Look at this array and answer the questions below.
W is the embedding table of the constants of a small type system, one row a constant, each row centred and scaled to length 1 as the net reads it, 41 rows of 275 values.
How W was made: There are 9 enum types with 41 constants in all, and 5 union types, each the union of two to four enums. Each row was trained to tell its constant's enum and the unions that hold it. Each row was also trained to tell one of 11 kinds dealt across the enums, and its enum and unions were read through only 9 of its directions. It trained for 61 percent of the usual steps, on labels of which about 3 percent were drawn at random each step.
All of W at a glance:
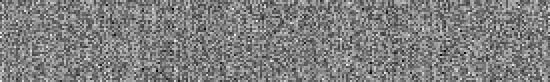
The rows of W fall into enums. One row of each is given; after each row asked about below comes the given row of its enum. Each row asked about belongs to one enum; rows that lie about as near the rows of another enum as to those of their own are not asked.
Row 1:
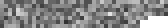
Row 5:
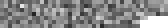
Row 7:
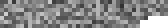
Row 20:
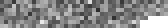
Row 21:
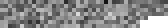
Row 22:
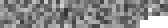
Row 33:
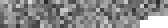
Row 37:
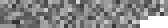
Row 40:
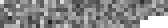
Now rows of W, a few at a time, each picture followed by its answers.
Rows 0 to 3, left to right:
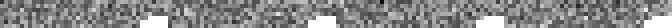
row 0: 1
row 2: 5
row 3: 20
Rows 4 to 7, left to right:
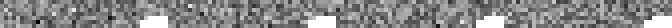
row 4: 20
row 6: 37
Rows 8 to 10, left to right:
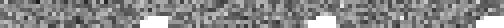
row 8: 5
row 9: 7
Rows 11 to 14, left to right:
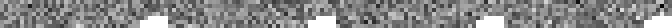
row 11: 21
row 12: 20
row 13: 5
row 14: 20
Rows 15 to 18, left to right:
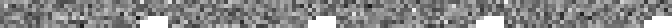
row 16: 22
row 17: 21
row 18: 1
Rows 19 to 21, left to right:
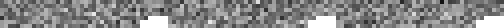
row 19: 7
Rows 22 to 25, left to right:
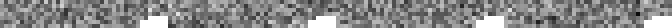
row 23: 33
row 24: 22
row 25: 20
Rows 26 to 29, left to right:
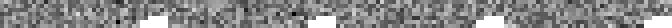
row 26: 33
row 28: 7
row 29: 37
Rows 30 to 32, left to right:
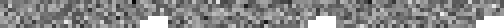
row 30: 22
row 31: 5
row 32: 7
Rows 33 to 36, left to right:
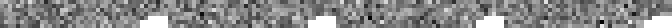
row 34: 37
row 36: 33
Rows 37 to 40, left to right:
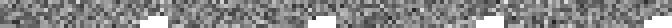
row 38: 22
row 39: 33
